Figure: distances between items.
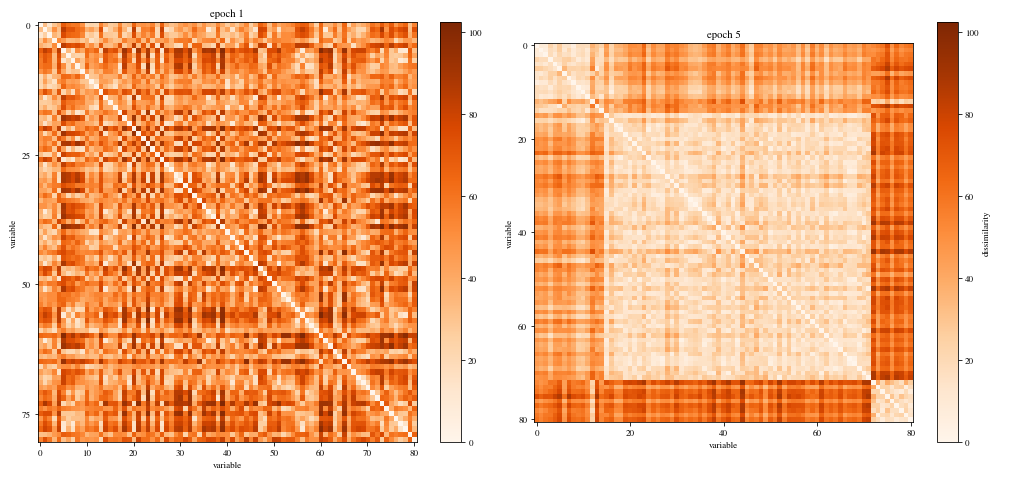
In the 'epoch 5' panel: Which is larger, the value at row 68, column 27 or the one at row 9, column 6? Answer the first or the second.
the second
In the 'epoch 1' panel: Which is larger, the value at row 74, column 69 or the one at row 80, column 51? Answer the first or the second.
the second
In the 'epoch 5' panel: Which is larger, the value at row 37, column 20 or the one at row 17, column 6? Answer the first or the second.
the second
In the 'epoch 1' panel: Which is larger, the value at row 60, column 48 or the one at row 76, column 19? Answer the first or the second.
the first
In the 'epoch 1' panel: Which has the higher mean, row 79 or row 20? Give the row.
20
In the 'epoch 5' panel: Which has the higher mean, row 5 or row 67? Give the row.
5
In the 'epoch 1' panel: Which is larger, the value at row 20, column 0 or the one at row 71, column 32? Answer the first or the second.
the second
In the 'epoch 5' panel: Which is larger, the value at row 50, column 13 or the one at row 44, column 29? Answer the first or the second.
the first
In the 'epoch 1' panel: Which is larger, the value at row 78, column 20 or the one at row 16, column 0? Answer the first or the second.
the second
